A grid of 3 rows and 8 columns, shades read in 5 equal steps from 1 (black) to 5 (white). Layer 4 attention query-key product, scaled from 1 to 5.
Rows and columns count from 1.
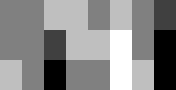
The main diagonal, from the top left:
3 3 1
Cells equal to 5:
2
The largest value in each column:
4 3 4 4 4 5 4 2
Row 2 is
3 3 2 4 4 5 3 1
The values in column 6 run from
4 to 5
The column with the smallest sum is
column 8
